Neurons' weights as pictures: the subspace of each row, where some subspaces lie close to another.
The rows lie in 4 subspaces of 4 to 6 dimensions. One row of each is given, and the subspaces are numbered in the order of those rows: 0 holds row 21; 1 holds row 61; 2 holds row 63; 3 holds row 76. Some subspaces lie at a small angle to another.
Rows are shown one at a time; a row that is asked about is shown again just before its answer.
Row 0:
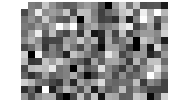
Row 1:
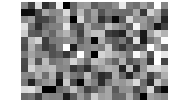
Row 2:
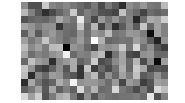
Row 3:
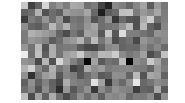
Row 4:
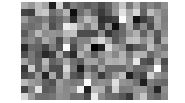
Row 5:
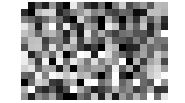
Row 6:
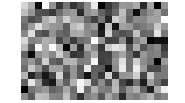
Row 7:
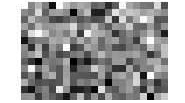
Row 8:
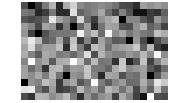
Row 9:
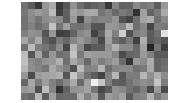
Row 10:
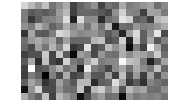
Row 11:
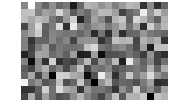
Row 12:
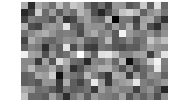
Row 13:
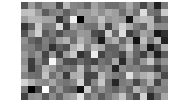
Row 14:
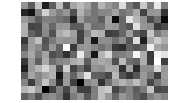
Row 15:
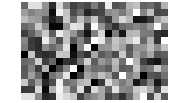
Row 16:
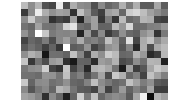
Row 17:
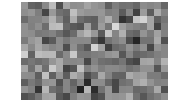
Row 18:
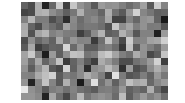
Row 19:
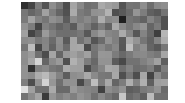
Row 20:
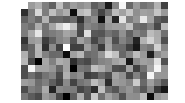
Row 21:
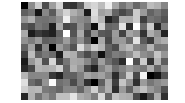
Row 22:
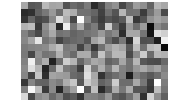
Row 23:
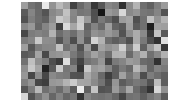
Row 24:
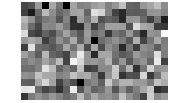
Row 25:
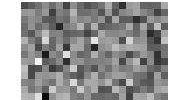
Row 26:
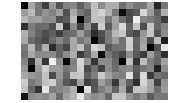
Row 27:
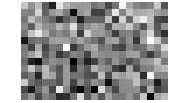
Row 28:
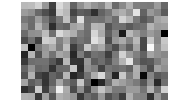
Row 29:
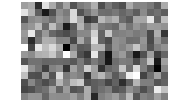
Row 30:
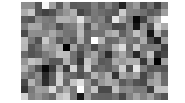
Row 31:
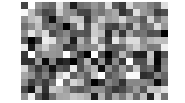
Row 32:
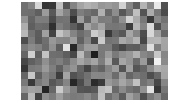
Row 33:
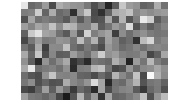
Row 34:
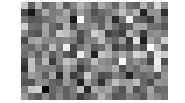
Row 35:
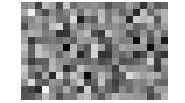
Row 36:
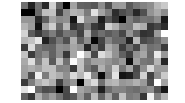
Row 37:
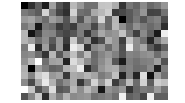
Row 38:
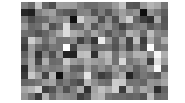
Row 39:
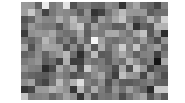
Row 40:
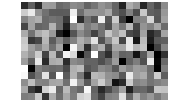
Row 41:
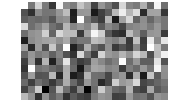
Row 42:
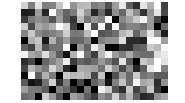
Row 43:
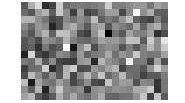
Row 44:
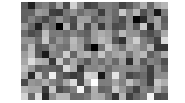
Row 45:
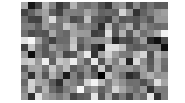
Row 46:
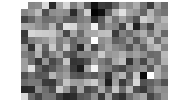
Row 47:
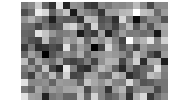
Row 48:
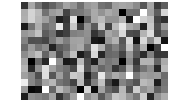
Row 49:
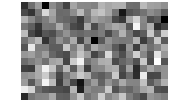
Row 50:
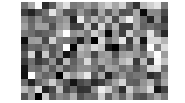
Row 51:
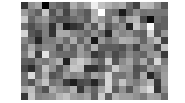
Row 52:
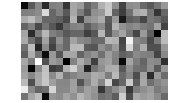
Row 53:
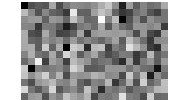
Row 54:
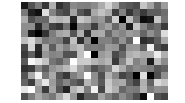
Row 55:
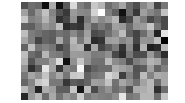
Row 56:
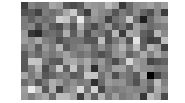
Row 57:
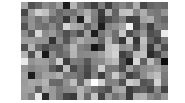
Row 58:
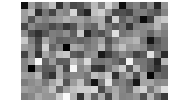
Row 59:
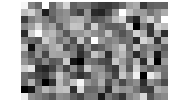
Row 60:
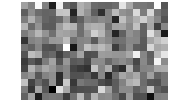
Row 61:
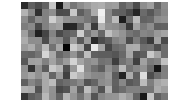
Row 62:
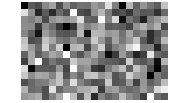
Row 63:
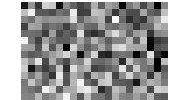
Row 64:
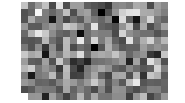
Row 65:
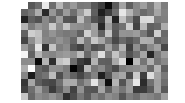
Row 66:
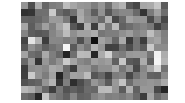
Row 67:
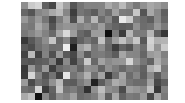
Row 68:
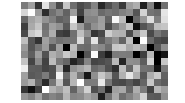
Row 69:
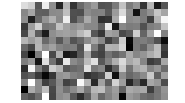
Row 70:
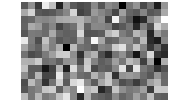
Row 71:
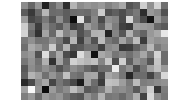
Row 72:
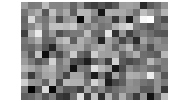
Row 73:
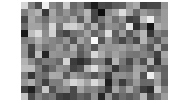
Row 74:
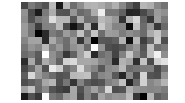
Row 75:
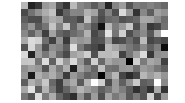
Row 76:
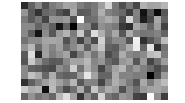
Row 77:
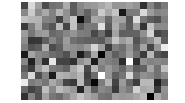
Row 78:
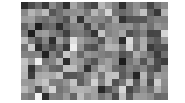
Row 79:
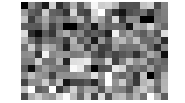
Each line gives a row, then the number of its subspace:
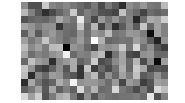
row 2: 1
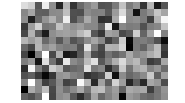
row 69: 1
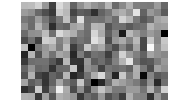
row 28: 2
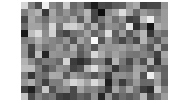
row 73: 0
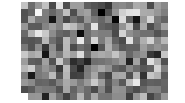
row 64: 3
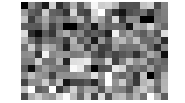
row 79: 0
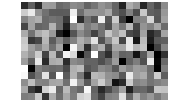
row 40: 1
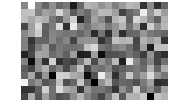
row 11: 3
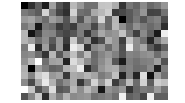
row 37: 1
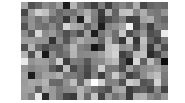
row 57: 1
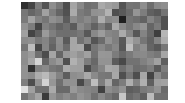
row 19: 1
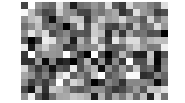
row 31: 3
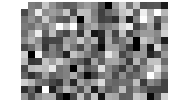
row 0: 3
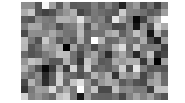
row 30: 2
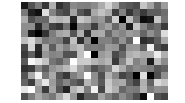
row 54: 1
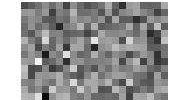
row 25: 1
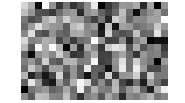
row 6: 3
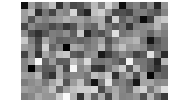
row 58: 2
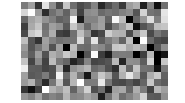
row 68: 2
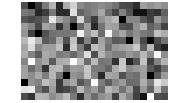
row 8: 3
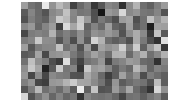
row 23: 0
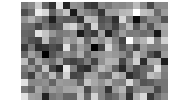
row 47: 3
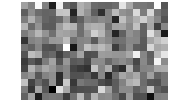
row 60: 0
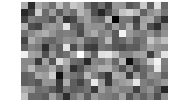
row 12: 3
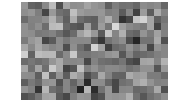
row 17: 3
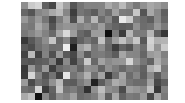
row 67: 3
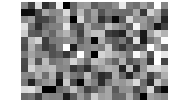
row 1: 0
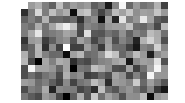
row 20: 1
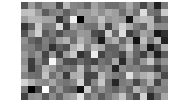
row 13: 0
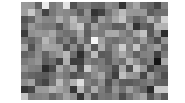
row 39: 0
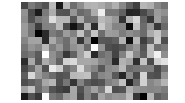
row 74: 1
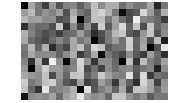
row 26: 2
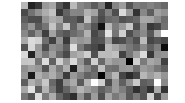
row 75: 1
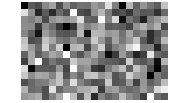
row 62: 1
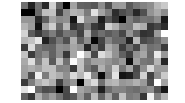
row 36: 0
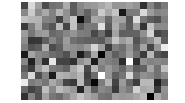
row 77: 1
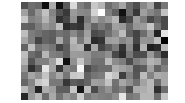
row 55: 0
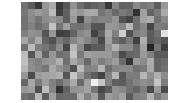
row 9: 2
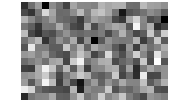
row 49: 2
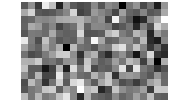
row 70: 2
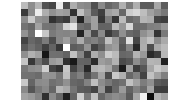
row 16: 1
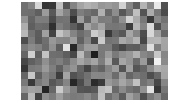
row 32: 0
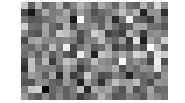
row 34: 2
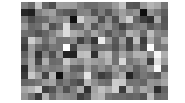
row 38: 3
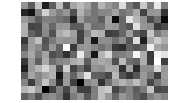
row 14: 2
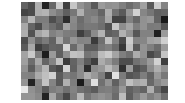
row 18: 1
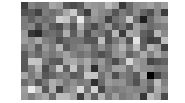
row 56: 0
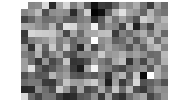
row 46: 0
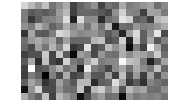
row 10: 1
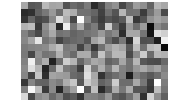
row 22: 0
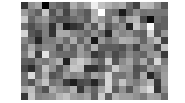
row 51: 0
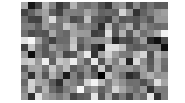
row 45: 3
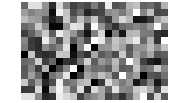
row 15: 1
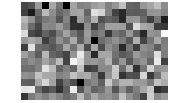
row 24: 0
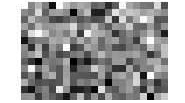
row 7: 2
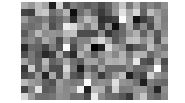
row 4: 3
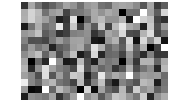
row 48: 2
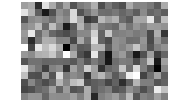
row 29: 3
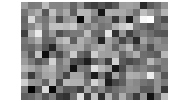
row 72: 0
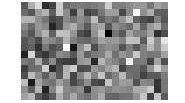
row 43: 1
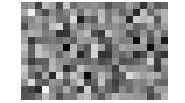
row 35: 1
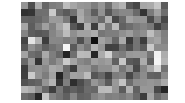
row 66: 3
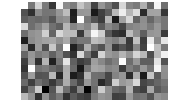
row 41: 2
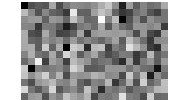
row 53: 1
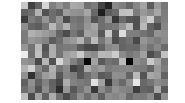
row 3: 3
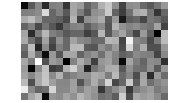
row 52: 1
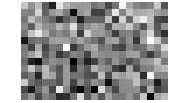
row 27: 2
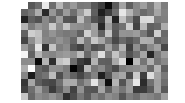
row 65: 1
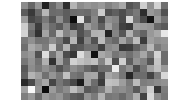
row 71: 0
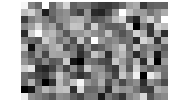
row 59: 2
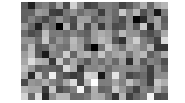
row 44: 3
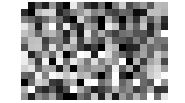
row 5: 0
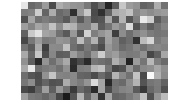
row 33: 2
